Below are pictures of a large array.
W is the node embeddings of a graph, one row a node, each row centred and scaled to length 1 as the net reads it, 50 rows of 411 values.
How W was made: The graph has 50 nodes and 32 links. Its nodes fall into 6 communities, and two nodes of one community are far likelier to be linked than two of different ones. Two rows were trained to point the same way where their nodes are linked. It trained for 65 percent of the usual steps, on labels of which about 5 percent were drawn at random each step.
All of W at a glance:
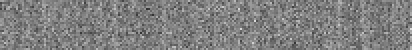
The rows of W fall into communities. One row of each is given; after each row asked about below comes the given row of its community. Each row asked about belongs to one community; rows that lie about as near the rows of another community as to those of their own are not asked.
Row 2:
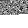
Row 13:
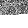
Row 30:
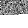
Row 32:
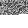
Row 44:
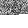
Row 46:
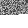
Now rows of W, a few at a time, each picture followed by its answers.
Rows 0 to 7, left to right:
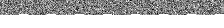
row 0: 32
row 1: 46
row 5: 2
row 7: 2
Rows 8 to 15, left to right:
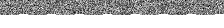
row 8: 46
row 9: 46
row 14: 32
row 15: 46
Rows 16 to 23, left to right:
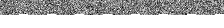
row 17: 30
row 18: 46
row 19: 44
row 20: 46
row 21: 32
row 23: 2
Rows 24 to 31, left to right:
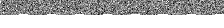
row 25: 32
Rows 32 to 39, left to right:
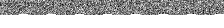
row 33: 32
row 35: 32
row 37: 2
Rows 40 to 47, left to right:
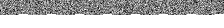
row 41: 2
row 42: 30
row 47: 13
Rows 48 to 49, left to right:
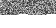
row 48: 2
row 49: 30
